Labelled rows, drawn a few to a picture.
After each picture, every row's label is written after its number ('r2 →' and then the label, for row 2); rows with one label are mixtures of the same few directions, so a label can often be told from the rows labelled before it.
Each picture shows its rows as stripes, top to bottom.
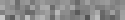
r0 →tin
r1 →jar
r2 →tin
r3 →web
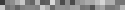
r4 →jar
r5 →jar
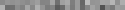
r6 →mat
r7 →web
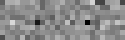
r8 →jar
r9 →tin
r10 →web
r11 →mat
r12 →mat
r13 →tin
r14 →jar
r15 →web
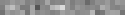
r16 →mat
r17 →web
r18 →jar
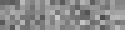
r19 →web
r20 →tin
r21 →mat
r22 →tin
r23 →web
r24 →tin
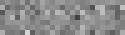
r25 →jar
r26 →jar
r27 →web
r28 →tin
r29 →jar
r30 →web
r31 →jar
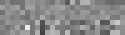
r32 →mat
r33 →web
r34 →web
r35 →tin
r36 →tin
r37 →jar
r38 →tin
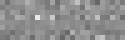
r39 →tin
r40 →mat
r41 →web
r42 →mat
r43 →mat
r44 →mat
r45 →mat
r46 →jar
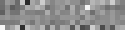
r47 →jar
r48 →mat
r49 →web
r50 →mat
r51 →web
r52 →web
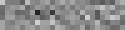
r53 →jar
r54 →jar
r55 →mat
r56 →web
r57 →mat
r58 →web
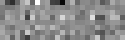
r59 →web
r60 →web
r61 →jar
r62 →jar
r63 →jar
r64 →mat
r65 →jar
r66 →tin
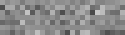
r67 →web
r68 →web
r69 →jar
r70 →mat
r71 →web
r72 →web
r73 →mat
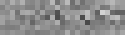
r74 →mat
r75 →tin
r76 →tin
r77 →web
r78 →mat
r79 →web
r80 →mat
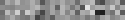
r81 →jar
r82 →mat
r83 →jar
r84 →mat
